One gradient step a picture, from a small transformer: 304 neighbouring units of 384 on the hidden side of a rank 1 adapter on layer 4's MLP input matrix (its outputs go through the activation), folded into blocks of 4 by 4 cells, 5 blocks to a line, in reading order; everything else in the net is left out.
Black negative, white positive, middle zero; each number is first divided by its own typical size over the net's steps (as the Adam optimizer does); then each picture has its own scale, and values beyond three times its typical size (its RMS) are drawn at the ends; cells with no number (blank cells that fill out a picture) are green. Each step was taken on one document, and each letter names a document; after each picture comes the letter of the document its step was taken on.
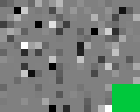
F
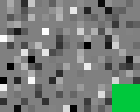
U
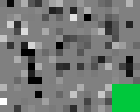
U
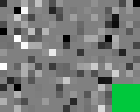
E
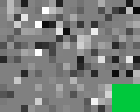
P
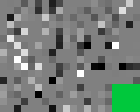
U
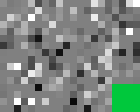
E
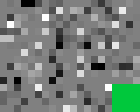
U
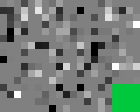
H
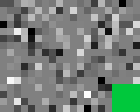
E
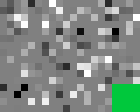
H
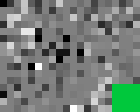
E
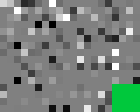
F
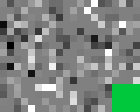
E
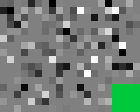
H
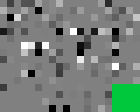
F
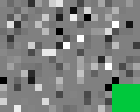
U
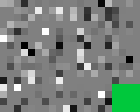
U
